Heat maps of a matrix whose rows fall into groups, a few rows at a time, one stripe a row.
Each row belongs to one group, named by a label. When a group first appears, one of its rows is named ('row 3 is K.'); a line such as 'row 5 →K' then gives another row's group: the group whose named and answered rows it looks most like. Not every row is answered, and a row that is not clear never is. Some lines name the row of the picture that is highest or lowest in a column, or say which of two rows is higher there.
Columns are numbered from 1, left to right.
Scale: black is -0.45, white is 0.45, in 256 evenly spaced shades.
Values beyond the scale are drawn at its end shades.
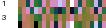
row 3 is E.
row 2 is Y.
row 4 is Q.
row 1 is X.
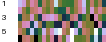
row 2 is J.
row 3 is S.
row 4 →Y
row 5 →X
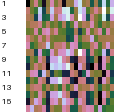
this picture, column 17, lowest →10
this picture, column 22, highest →2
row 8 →X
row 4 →J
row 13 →J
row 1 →Q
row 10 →S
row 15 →S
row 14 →S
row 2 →X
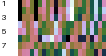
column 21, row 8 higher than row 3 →Yes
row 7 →J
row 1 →Q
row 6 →S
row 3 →Q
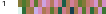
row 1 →X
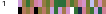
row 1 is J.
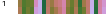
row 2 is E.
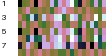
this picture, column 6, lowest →7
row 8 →Y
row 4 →E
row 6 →X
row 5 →Q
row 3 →X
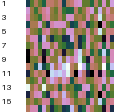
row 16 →Y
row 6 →Y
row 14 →S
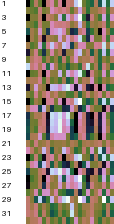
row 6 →Q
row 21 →Y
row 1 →Q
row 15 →Q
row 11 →Q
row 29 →X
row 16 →Y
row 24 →Y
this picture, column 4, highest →29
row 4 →X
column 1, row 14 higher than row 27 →Yes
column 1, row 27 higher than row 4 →No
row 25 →S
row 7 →X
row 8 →Q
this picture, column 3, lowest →29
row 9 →J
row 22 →E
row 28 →Y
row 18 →S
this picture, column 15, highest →29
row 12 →J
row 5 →S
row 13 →S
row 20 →S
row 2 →X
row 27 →Q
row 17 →S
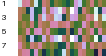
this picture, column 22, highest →3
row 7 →J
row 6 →X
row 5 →Y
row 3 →X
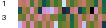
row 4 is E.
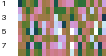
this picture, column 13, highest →1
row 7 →X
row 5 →X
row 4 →X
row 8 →X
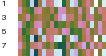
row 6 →X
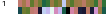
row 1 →Y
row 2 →S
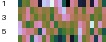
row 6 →Y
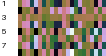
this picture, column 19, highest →6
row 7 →Y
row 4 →Y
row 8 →Q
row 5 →Q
